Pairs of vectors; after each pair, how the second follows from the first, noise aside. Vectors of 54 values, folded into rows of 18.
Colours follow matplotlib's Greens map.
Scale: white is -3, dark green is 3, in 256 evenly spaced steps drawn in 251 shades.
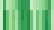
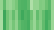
shrunk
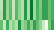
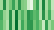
wrapped around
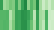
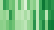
negated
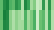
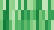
sign-scrambled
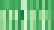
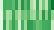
wrapped around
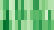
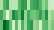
sign-scrambled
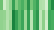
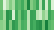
sign-scrambled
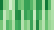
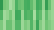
shrunk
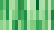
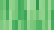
shrunk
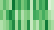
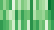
negated
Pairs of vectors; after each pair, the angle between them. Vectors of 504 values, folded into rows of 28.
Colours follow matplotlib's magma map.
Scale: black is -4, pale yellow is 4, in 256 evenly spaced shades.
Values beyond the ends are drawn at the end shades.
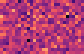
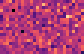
partly opposed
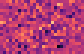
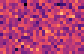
partly opposed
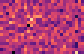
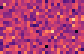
orthogonal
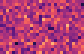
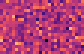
partly opposed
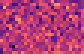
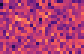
partly aligned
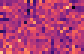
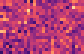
nearly opposite
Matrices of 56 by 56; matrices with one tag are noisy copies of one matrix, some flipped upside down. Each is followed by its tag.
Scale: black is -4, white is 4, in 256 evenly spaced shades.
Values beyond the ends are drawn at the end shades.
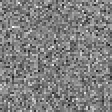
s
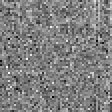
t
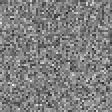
s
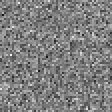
s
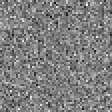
s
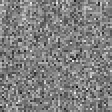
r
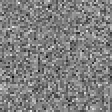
s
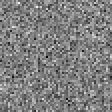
s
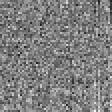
t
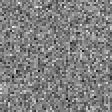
s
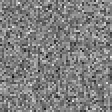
s
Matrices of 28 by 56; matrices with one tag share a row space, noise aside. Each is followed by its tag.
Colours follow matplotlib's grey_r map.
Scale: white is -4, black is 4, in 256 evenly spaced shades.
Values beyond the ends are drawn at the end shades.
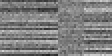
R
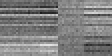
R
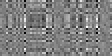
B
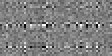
B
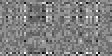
B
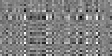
B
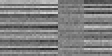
R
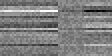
R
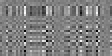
B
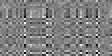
B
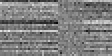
R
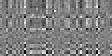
B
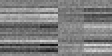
R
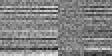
R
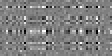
B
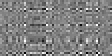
B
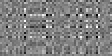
B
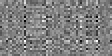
B
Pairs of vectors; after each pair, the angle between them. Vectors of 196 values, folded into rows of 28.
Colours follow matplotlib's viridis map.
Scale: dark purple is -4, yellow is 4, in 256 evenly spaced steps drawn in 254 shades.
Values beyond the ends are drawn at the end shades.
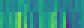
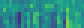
nearly opposite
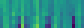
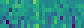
partly aligned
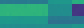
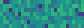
orthogonal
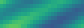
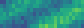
nearly opposite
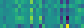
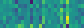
nearly opposite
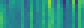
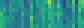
nearly parallel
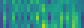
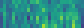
nearly parallel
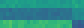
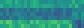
nearly parallel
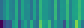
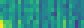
nearly opposite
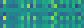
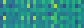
nearly parallel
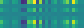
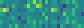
partly aligned
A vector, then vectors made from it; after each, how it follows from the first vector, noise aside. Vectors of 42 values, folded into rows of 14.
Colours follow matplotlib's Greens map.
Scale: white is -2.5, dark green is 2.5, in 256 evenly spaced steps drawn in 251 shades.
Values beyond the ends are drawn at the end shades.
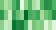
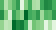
copied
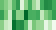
copied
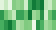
reversed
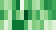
copied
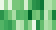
reversed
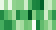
reversed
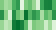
copied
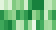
reversed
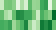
wrapped around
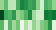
wrapped around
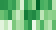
wrapped around
